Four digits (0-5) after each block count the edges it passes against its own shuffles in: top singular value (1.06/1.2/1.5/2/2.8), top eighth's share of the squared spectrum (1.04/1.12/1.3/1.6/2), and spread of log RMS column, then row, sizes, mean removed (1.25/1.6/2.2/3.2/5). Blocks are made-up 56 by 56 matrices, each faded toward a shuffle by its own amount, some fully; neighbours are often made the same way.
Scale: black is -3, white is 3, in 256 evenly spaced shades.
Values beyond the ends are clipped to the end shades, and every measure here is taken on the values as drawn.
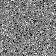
0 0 0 0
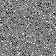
1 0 0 0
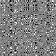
4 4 3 2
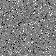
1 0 0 0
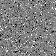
1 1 0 0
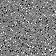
0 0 0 0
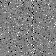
3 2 1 0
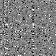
3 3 2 1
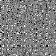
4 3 2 1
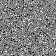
0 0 0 0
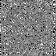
2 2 2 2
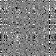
4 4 3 2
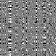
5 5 3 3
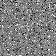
1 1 0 0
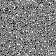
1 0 0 0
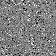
2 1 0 0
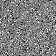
1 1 0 0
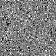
3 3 1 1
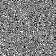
2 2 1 0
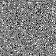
2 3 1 1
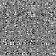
3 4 2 2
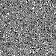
2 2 0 0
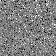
0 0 0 0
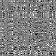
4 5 3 2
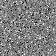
0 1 0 0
